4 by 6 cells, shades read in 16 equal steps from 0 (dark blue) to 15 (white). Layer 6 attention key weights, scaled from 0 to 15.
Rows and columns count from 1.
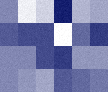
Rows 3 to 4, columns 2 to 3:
7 3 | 8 9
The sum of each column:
25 32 27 21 28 25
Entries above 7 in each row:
4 1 2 2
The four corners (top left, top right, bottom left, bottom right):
7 9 7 6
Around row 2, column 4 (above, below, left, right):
0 2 3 5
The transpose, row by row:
7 4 7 7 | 14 3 7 8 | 12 3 3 9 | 0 15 2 4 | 10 5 8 5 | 9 2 8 6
